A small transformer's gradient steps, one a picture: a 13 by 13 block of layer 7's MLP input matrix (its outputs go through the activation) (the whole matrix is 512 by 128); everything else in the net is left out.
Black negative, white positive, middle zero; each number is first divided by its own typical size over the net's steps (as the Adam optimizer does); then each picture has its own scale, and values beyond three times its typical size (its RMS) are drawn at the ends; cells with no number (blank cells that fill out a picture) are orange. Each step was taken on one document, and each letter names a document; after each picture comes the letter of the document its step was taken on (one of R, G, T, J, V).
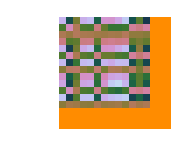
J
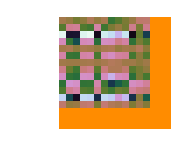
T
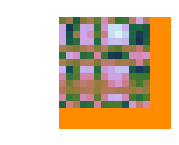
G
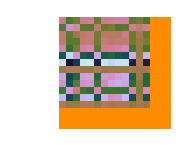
J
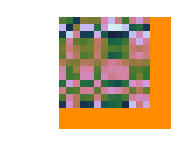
G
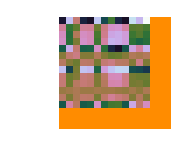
G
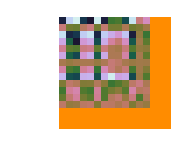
T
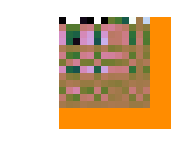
T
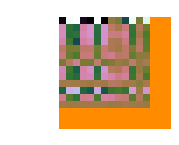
T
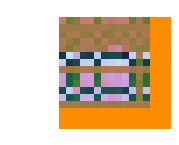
J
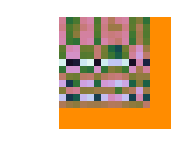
J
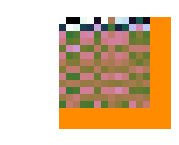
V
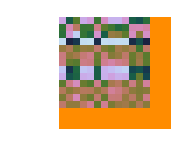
G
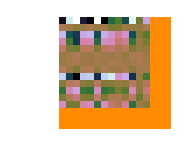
T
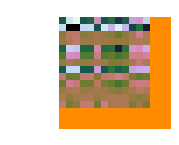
V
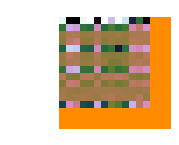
V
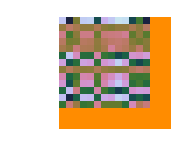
J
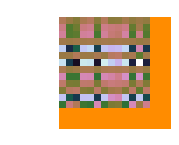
J
